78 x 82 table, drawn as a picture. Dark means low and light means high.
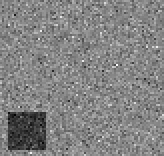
Average level on the scale: 50%. Stripes: none. Mirror symmetry: none. Ninth with the lowest average: bottom left. Odd patch: lower, in the bottom left.
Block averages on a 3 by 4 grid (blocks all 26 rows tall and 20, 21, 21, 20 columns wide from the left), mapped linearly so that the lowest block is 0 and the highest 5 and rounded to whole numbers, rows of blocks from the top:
5 5 5 5
5 5 5 5
0 4 5 5
